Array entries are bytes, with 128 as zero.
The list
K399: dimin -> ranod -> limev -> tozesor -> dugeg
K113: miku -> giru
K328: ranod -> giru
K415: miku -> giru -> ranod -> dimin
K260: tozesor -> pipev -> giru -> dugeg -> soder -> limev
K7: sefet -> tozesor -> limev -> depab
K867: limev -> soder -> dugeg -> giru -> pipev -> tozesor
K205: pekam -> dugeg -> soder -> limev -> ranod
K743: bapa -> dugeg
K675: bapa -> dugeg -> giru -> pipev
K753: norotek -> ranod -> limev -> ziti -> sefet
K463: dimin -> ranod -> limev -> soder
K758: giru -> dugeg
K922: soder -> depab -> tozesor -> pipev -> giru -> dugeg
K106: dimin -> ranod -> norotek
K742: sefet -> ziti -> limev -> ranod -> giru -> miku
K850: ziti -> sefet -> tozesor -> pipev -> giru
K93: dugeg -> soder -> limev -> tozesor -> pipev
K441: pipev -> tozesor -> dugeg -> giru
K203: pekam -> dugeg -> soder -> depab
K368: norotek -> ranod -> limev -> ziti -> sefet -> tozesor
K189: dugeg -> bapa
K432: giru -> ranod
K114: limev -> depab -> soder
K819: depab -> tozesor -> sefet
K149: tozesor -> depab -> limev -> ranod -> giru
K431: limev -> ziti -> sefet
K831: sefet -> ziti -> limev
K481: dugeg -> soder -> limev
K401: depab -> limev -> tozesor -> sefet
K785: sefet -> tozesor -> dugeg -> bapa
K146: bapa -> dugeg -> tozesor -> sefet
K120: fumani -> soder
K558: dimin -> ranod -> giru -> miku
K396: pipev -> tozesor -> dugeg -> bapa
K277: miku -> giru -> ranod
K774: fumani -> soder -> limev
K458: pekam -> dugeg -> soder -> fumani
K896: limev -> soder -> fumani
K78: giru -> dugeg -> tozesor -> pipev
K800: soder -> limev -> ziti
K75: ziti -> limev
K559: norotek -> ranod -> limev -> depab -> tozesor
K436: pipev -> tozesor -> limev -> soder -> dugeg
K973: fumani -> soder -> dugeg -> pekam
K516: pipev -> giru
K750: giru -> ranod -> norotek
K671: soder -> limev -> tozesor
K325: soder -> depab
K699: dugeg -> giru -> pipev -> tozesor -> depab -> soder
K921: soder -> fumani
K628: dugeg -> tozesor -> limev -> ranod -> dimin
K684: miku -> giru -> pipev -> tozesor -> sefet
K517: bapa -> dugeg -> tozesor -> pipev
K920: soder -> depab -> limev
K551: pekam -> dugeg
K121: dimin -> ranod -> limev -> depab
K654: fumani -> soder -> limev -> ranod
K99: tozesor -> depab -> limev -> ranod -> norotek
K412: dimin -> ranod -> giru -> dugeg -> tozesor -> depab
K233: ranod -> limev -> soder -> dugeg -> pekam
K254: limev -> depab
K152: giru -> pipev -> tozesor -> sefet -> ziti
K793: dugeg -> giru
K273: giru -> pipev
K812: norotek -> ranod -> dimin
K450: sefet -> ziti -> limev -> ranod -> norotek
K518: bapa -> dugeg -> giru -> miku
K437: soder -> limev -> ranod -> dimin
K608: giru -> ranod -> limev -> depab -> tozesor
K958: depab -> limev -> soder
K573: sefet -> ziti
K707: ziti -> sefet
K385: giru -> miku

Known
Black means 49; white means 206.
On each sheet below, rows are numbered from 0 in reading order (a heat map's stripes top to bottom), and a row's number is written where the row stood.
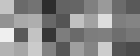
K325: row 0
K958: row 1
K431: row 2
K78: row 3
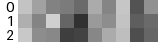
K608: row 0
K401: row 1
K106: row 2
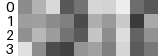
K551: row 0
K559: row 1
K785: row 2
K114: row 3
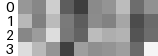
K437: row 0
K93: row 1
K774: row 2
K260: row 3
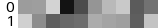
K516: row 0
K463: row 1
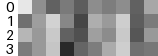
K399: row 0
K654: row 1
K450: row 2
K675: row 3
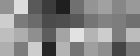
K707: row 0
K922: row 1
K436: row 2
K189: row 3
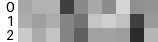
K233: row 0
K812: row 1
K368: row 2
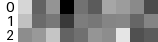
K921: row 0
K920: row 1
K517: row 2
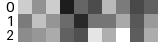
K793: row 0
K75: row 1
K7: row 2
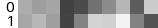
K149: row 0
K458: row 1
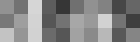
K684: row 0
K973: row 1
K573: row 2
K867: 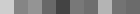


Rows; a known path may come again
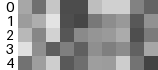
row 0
K819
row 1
K800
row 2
K481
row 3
K399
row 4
K973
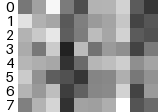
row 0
K120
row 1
K750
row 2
K758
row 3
K189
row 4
K441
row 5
K412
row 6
K99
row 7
K743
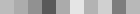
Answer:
K436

